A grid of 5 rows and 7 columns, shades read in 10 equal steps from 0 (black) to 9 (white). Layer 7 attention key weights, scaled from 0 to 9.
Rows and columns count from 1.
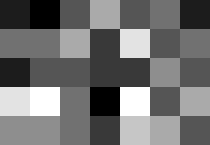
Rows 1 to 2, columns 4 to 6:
6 3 4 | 2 8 3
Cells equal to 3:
8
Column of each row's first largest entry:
4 5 6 2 5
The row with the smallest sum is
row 1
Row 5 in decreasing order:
7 6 5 5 4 3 2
